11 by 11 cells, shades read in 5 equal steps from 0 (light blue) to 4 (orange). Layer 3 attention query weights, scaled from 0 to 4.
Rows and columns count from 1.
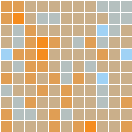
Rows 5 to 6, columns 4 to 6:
4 2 2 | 3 2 1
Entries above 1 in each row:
8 7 8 8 9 8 9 9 9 8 11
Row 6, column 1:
2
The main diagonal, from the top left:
3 4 3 4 2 1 3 2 1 2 3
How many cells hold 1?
23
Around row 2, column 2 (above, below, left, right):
3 1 3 2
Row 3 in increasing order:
0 1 1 2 2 2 2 2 2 2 3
